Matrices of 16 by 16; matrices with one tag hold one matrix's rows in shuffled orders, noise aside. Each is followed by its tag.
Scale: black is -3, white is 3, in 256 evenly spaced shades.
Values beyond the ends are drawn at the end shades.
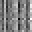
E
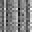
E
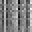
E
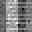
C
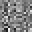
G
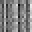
E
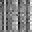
E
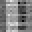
C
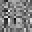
G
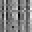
E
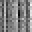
E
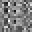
G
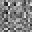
G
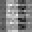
C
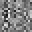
G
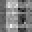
C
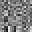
G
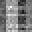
C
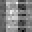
C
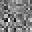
G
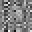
G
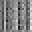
E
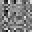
G
